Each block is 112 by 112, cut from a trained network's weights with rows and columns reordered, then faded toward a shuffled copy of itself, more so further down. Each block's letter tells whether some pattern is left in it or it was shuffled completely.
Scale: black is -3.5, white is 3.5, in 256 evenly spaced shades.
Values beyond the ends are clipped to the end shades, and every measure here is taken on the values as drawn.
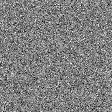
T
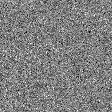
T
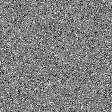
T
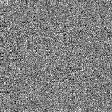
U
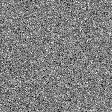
T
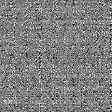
U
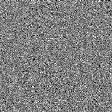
U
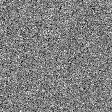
T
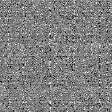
U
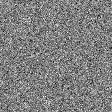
T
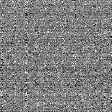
U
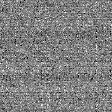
U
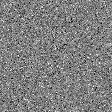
T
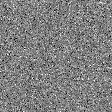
T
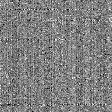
U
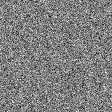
T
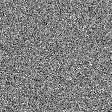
T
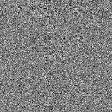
U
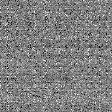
U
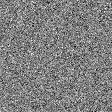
T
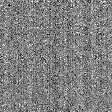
U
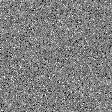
T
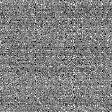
U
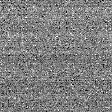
U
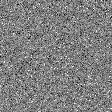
T
